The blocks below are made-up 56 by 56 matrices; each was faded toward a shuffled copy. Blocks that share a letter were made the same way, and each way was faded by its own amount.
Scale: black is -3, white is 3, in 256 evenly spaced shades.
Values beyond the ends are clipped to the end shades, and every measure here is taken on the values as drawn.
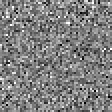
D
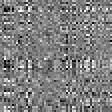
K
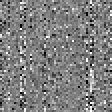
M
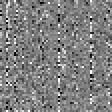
M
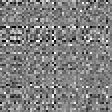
K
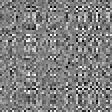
K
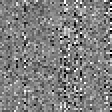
M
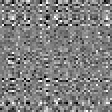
K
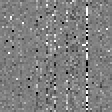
M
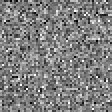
D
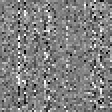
M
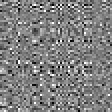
K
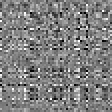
K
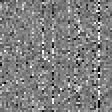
M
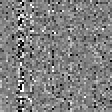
M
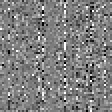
M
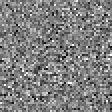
D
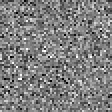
D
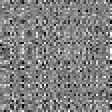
K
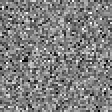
D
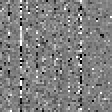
M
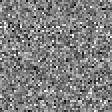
D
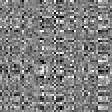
K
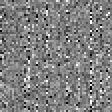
M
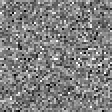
D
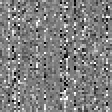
M
